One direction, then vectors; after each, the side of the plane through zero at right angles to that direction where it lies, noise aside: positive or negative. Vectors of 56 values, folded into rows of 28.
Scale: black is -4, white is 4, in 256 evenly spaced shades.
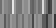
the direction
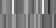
positive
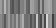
negative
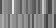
positive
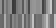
negative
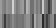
positive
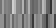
positive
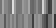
positive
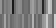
negative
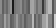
negative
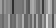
negative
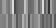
positive
